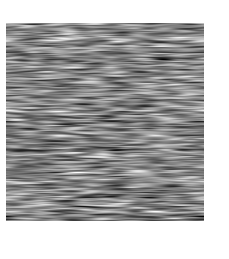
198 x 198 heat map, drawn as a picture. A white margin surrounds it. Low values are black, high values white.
Histogram: bell-shaped. Grain: streaks across. Slope: none. Average level on the scale: 50%. Mirror symmetry: none.
